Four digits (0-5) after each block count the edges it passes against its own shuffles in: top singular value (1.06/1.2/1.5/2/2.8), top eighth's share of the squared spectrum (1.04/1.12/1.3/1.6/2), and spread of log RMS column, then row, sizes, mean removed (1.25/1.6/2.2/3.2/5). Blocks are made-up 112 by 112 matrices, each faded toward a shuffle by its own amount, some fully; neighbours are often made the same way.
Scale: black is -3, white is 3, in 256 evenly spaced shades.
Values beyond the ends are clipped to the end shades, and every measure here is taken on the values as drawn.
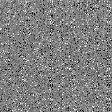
4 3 2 1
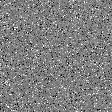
0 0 0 0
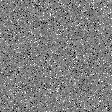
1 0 0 0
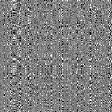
5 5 4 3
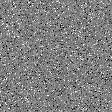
0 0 0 0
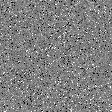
1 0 0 0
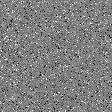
0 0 0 0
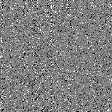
3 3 2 1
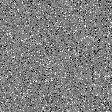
2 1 1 0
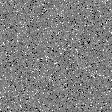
1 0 0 0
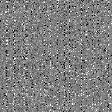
4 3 3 1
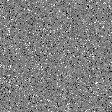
2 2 1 0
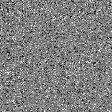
3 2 1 1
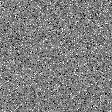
1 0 0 0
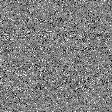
0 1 0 2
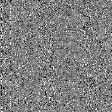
2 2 3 0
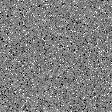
0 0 1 0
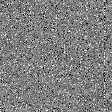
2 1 1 0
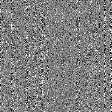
2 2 4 0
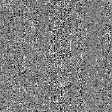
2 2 4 0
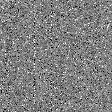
1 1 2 0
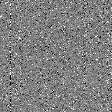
2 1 2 0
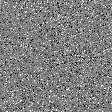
2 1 0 0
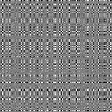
5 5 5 5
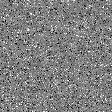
3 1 0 0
